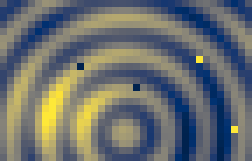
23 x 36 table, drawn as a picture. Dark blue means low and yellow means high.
Four lone cells stand out: two far higher and two far lower than their neighbours. No row or column stands out. Concentric rings centre on the bottom middle. The histogram is bell-shaped. The ninth with the highest average is the bottom left.
